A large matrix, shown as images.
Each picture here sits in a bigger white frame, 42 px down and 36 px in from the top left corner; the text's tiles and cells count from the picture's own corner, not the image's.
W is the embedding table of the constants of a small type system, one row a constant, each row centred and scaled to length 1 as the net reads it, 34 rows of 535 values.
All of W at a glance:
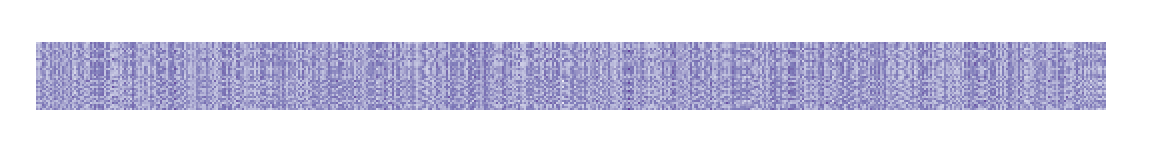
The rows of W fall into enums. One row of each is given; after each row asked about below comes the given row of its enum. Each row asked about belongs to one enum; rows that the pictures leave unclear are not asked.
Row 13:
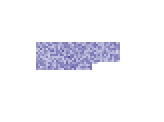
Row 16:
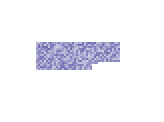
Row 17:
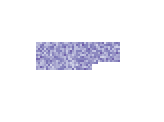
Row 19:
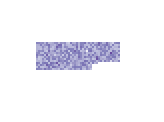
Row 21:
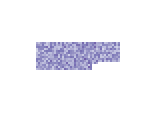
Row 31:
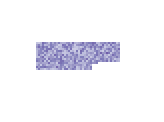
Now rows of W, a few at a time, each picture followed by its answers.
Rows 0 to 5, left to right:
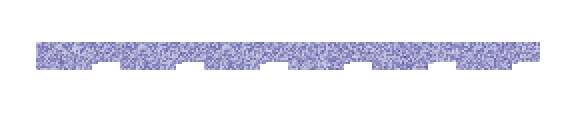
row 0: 31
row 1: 16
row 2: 16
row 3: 17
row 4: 13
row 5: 21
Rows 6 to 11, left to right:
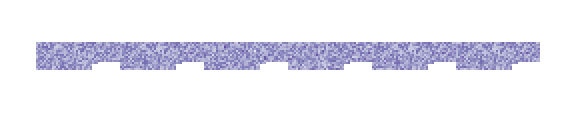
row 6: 16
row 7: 31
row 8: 19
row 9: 17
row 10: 31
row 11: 31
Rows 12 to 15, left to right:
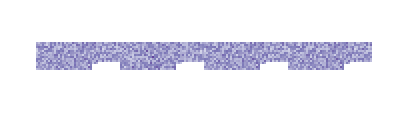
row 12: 21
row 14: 21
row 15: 21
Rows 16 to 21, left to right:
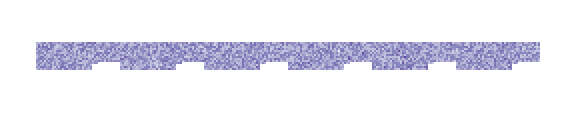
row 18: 21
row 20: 13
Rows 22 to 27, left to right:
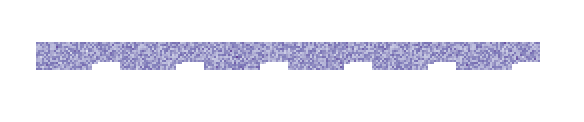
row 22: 19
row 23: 16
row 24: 13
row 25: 21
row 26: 16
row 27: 19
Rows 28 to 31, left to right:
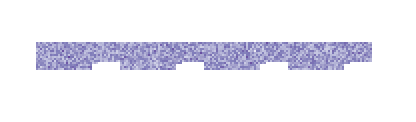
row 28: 13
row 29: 17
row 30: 19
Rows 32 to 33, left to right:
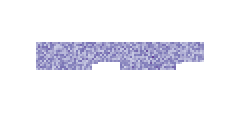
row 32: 16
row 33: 13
